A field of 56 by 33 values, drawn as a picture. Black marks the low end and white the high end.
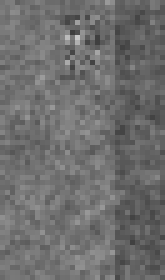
An odd patch, rougher than its surroundings, sits in the top middle. A vertical seam about 70% of the way across splits the table, and the left part is higher. Values change most from cell to cell in the top middle.
